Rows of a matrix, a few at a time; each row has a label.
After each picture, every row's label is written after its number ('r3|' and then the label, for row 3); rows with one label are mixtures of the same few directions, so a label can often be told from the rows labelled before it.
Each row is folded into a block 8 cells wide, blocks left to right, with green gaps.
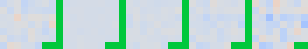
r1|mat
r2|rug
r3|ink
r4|mat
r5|mat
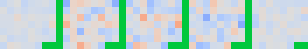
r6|mat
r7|rug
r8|mat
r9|mat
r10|ink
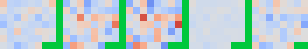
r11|rug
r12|mat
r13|mat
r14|rug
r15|mat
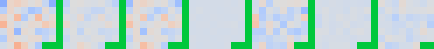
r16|rug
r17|rug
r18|rug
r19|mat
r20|ink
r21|ink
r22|mat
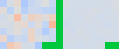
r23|mat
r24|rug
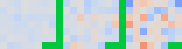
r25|mat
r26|mat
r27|rug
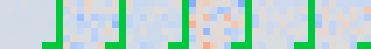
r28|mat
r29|mat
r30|rug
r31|rug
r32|ink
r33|ink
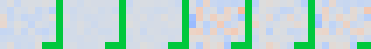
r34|ink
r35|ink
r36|rug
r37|ink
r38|rug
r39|ink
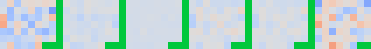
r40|ink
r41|mat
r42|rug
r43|ink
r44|ink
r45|rug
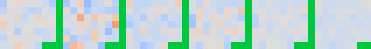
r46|rug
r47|mat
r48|rug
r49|ink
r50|ink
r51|rug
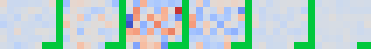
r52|rug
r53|rug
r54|ink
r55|ink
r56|ink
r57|mat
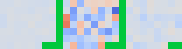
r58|ink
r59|ink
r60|mat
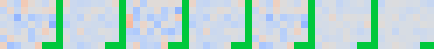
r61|mat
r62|rug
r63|ink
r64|rug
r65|mat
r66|mat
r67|rug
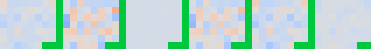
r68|rug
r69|ink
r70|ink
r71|ink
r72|rug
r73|rug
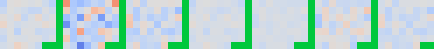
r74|rug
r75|rug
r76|ink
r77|rug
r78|ink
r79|ink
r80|ink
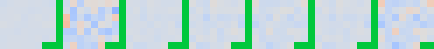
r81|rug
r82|ink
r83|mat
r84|mat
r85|rug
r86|mat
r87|rug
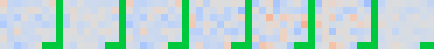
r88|rug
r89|ink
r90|rug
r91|ink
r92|mat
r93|rug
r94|rug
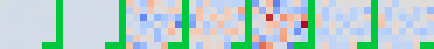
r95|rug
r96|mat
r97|mat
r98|ink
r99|mat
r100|ink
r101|ink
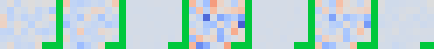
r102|ink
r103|rug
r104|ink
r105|mat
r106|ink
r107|mat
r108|rug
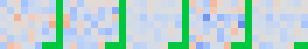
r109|mat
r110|ink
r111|mat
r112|mat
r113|mat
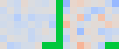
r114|mat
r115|rug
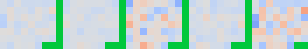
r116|ink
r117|rug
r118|rug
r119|mat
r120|ink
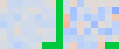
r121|rug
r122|ink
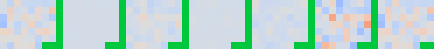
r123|ink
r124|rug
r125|mat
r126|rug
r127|rug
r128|mat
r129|ink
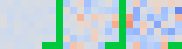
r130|ink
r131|mat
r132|ink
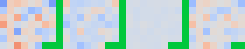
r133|rug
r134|rug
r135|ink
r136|rug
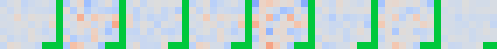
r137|mat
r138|mat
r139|ink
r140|mat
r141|rug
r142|mat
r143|rug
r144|mat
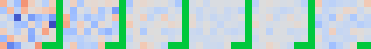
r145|mat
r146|ink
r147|rug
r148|ink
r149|rug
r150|rug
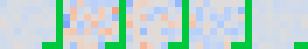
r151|rug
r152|ink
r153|rug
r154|ink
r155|mat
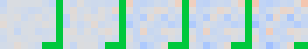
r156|rug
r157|ink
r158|rug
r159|rug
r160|rug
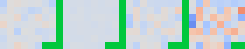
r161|rug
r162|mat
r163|ink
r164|ink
